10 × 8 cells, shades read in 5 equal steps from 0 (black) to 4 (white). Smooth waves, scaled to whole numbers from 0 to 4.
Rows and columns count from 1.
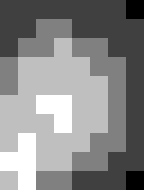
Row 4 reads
2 3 3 3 3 2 2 1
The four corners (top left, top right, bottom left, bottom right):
1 0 3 0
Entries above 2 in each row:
0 0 1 4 5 6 6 5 4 2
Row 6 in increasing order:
1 2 3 3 3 3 4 4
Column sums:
23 28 26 28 22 20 15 8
